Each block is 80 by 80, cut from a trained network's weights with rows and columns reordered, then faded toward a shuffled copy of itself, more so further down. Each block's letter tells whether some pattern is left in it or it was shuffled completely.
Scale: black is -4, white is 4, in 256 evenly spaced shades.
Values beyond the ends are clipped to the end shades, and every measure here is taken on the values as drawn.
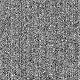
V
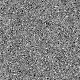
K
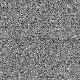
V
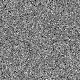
K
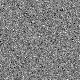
K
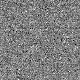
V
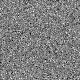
K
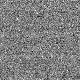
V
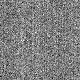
V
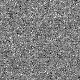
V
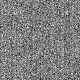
V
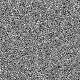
K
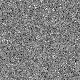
K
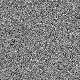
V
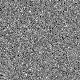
K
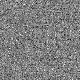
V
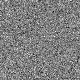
K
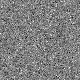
K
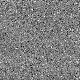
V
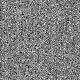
V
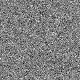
K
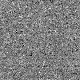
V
